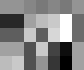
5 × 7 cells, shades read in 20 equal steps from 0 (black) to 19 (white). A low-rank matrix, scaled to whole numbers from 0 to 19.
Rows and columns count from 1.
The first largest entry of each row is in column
1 6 6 4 2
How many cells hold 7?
3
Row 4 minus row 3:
5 5 -9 8 -11 -18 4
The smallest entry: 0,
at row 5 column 6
